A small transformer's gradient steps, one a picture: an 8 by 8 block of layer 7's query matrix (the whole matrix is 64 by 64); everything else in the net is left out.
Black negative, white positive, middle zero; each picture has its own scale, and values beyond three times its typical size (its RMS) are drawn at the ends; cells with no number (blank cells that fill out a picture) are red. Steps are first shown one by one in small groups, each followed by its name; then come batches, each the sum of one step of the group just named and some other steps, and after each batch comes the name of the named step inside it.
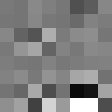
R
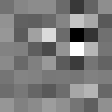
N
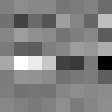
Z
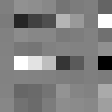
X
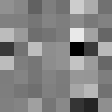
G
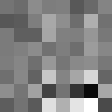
R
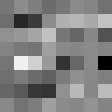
X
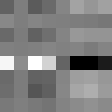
N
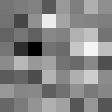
G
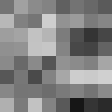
G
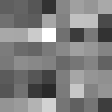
N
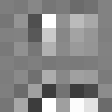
R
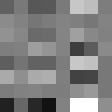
G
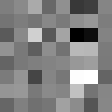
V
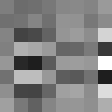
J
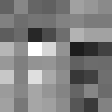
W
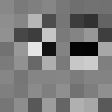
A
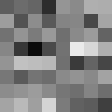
W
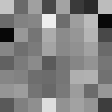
V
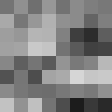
J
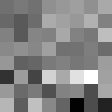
J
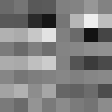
W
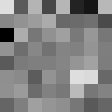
V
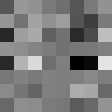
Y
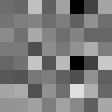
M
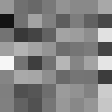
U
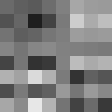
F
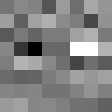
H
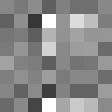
U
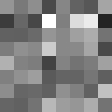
U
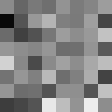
U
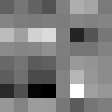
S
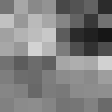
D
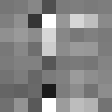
S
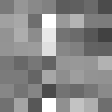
D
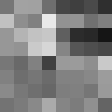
D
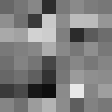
S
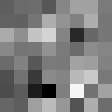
S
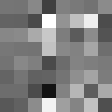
S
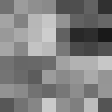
D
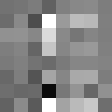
S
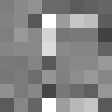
D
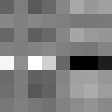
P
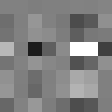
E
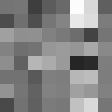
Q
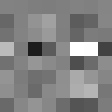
E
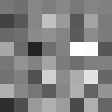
E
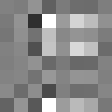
E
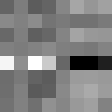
P
